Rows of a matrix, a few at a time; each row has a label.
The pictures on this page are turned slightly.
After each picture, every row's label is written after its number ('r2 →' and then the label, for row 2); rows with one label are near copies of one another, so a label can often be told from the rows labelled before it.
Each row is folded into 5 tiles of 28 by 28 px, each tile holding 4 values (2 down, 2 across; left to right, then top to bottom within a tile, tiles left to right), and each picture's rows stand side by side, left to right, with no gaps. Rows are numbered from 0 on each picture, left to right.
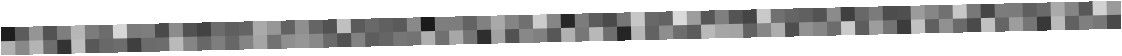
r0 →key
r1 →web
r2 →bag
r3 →key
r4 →key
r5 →bag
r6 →key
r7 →key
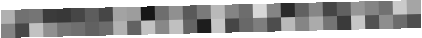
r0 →web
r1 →key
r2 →key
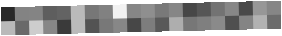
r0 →key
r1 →web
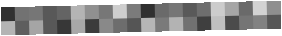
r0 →key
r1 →key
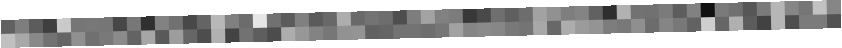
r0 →bag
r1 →key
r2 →bag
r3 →web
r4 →bag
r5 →key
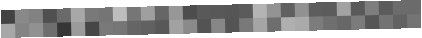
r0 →key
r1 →web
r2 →bag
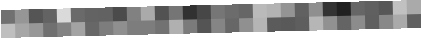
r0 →bag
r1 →web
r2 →web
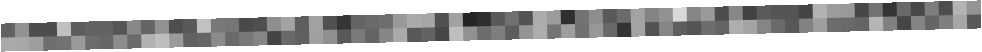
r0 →bag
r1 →bag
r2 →web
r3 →web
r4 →key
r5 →web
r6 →web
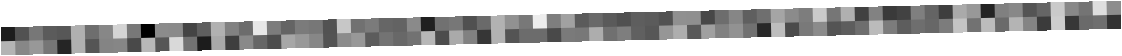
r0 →key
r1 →key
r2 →bag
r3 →key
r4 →web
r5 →key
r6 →web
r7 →key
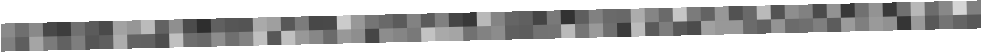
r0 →web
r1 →web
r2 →bag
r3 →bag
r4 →key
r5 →bag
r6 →key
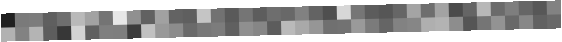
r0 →key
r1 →bag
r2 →bag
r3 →bag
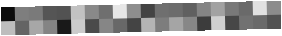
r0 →key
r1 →key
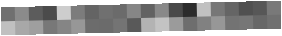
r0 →bag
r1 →bag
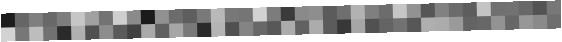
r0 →key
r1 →key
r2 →key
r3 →bag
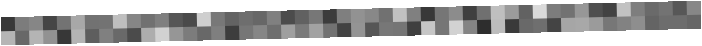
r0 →key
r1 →bag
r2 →key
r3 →key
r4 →bag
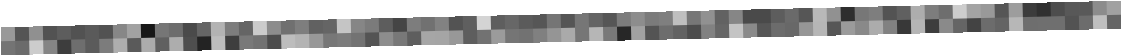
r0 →web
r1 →key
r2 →bag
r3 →bag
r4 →key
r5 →web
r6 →key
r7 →web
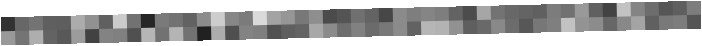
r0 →key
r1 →key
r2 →web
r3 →bag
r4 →bag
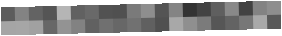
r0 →bag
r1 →web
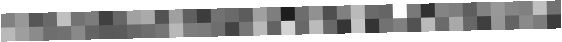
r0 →bag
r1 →web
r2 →key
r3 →key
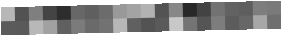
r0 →web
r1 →web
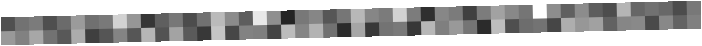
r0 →key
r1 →key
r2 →key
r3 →key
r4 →bag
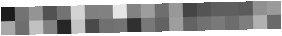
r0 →key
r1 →web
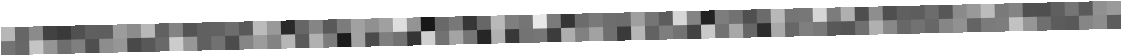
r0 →web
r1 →web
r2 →key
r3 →key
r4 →key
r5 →key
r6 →web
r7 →web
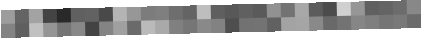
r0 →web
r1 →bag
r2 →bag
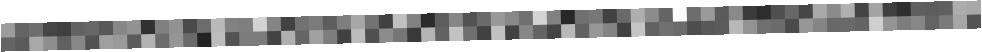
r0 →web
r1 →key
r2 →key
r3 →key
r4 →key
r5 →web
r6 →web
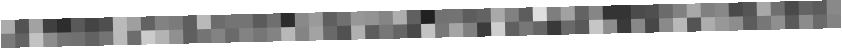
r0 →web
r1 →bag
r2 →key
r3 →key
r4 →web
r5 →bag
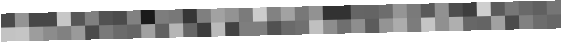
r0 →bag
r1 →key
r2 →web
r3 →bag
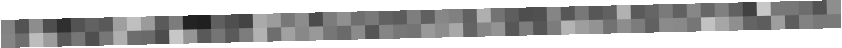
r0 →web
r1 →web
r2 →bag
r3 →bag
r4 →bag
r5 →bag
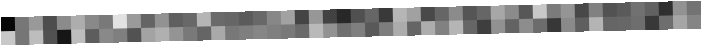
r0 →key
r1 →bag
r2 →web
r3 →key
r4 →web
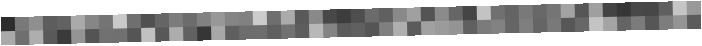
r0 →key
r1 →key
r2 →web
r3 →bag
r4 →web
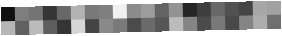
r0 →key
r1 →web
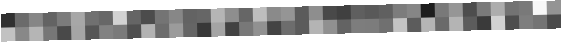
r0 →key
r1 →key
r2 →web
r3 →key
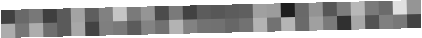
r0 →key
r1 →web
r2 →key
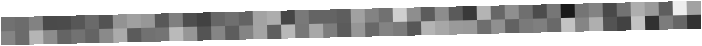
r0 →web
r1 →web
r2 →key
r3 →bag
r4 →key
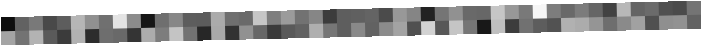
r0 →key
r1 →key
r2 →web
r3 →key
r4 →bag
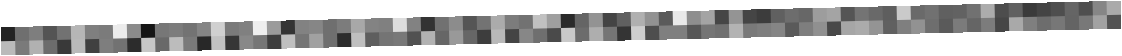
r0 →key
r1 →key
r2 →key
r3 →key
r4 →key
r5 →web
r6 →bag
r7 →web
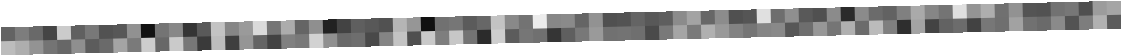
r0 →bag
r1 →key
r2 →web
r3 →key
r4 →web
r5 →bag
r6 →key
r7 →web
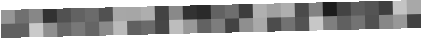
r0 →web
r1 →web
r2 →web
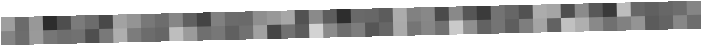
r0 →web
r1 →web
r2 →web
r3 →web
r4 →bag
